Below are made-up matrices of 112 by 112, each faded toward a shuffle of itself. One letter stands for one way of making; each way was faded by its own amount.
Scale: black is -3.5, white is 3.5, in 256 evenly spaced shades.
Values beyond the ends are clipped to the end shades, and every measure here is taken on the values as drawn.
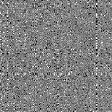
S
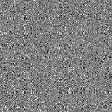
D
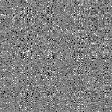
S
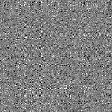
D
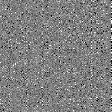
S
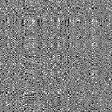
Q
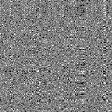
D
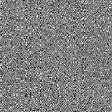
S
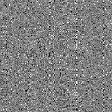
S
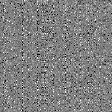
S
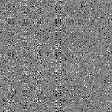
S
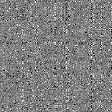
S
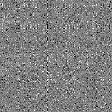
S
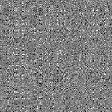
Q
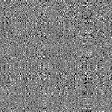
Q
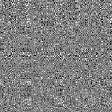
Q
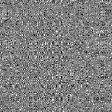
D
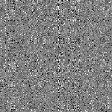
S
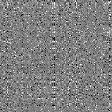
S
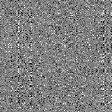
S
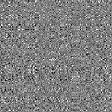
Q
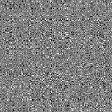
Q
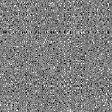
S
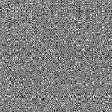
D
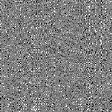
S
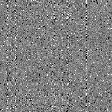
S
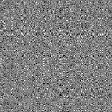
Q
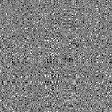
Q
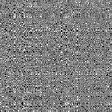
Q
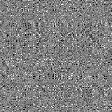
D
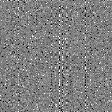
S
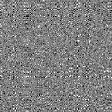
D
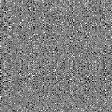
S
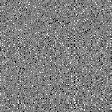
S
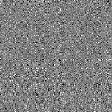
Q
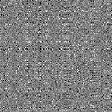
Q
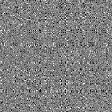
D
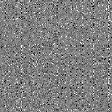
S
